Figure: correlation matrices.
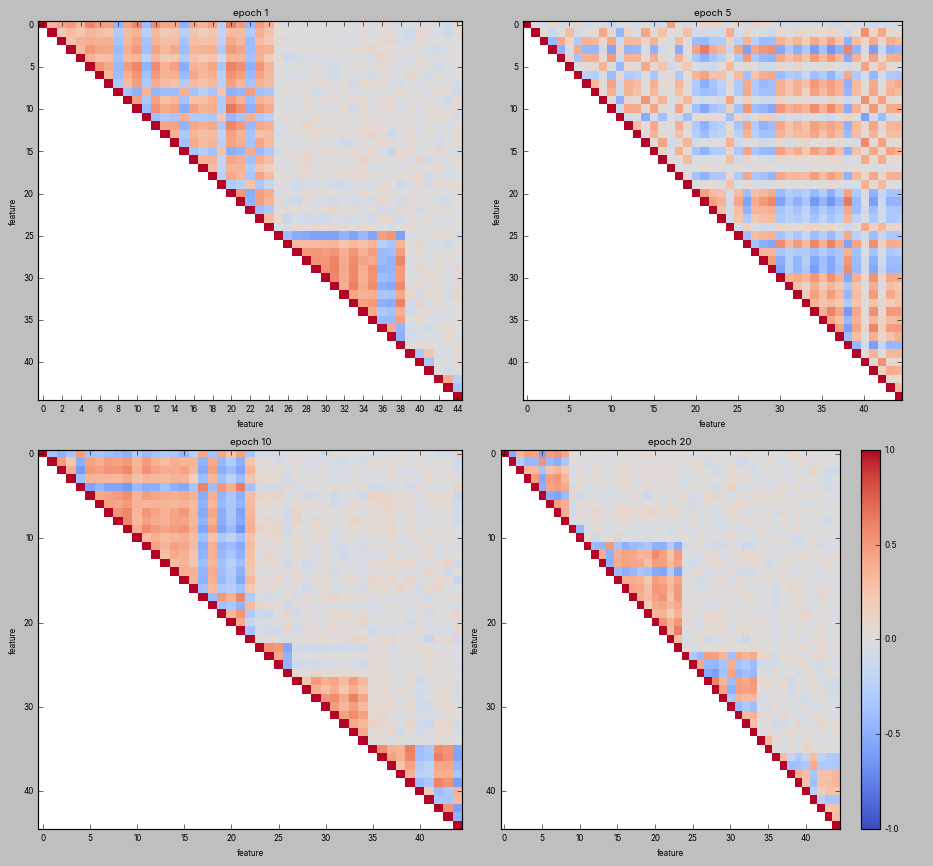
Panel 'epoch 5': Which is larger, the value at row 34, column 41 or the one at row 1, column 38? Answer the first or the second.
the first
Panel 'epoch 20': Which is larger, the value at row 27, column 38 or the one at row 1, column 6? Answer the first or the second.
the first
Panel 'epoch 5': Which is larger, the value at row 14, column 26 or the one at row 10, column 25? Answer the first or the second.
the first
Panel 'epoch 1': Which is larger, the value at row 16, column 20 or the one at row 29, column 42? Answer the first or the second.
the first
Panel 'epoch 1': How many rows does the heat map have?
45
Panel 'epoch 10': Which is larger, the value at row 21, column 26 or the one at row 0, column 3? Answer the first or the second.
the first
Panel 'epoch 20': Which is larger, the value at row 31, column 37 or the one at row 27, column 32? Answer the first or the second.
the second
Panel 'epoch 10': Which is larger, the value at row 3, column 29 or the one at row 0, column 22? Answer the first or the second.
the first
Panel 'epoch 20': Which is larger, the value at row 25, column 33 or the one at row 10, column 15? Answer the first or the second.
the second
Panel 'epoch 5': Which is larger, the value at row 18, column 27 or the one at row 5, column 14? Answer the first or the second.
the second
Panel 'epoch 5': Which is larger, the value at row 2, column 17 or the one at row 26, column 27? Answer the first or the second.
the first
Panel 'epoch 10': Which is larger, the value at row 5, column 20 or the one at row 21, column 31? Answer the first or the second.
the second
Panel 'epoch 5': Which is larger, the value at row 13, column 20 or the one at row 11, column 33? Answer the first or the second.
the second
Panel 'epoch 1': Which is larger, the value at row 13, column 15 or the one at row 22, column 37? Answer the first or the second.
the second
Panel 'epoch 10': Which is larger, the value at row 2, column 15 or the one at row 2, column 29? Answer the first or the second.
the first
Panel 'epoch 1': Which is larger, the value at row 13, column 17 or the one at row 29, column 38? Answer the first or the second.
the second
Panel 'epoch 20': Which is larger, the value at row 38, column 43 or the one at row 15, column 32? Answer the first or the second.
the first
